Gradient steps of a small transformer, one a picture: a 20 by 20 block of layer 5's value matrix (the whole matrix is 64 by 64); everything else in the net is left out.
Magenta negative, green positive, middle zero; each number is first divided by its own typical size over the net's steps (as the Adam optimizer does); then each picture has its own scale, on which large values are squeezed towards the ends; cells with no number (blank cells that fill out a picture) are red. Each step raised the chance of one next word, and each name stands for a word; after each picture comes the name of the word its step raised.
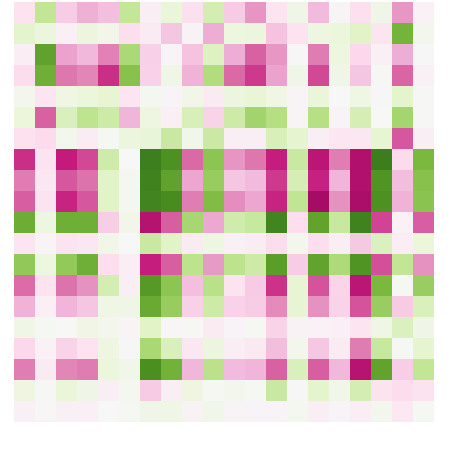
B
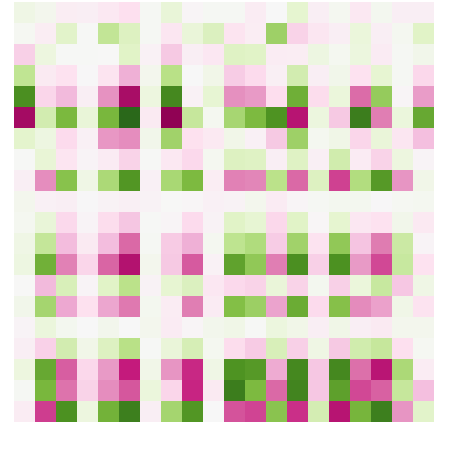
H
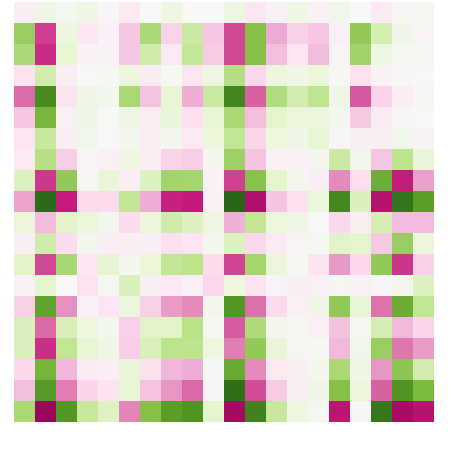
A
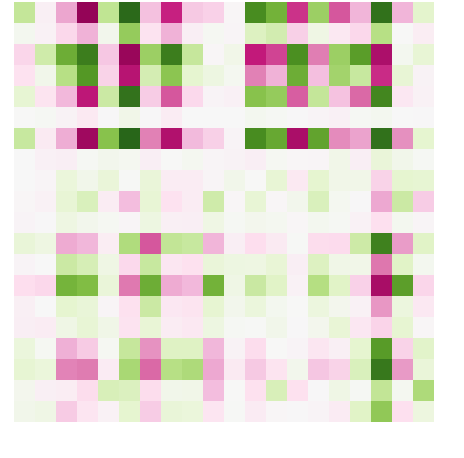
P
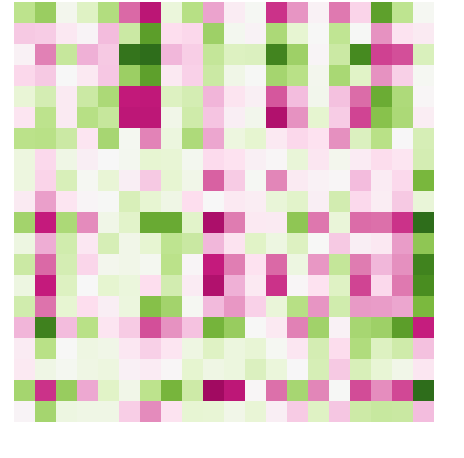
P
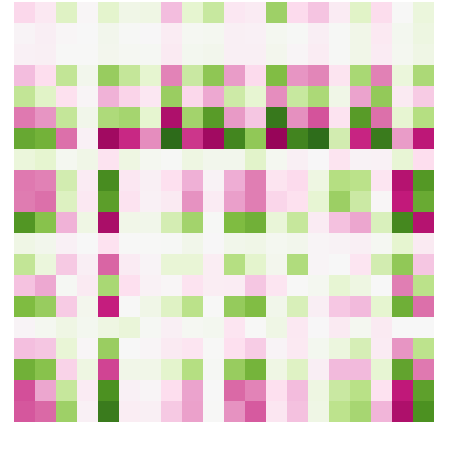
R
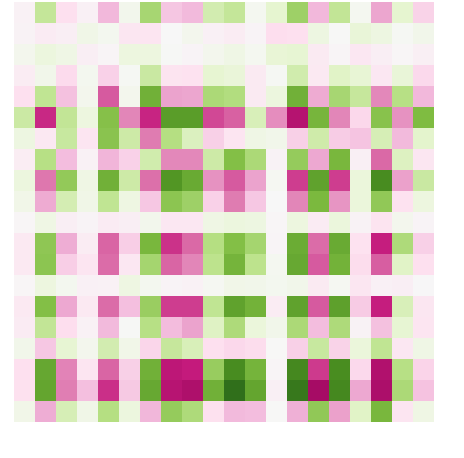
H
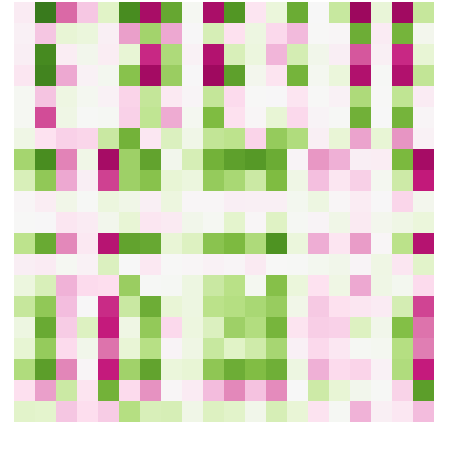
B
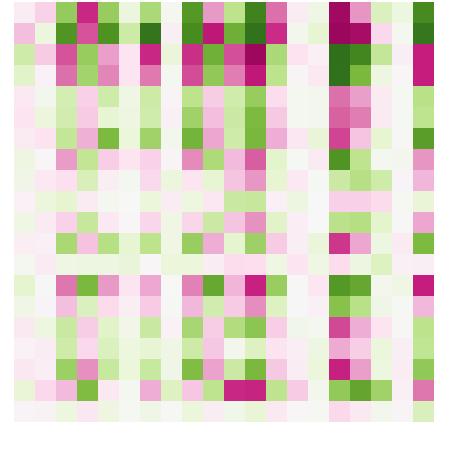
P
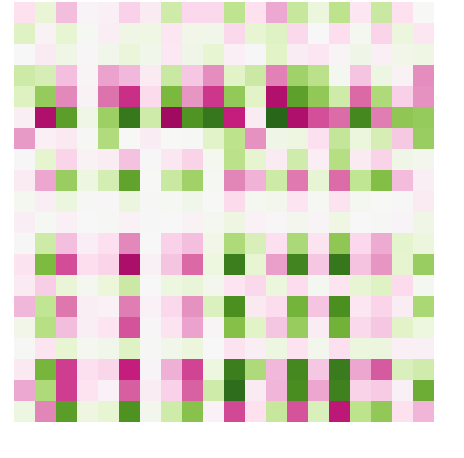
H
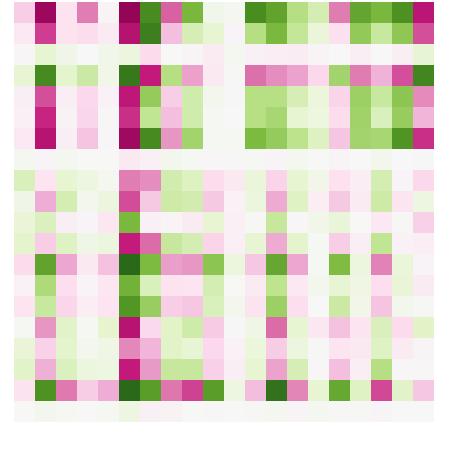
P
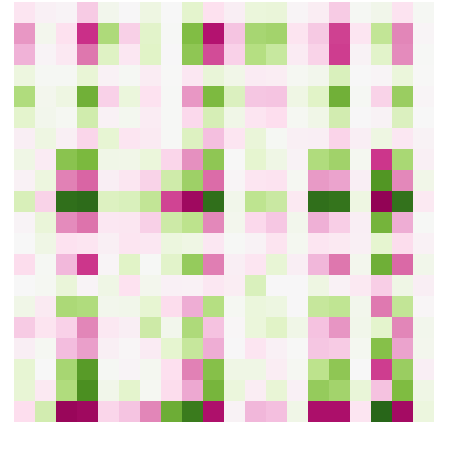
A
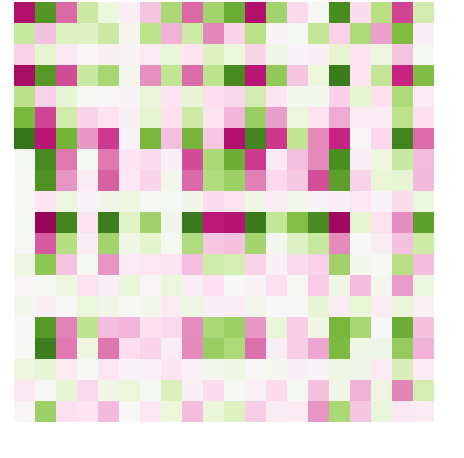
B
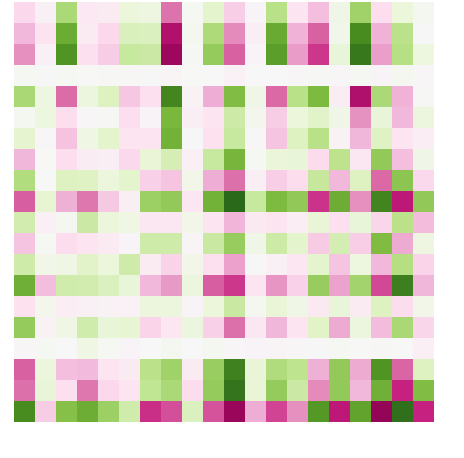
A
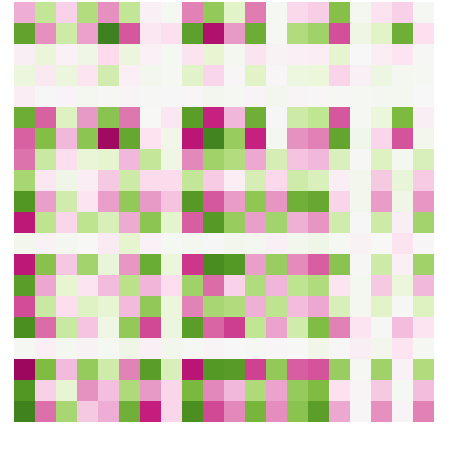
R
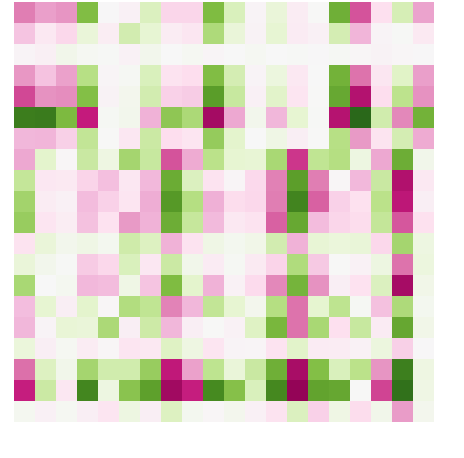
H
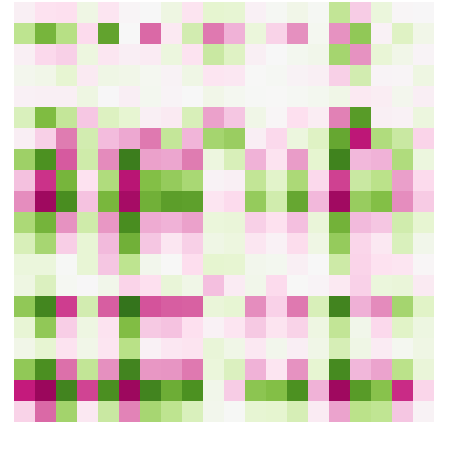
R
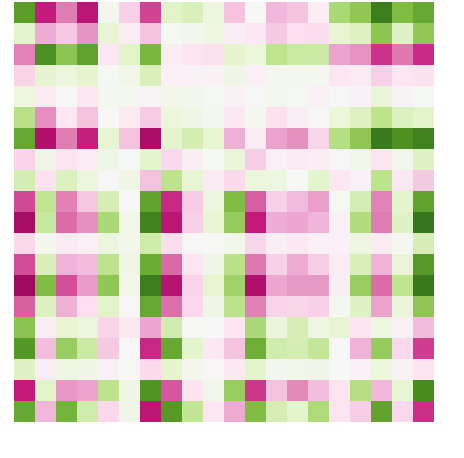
P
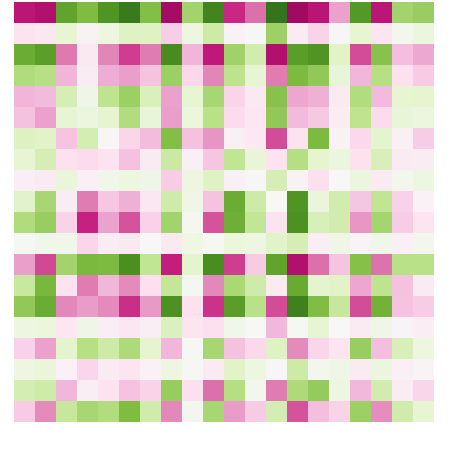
P
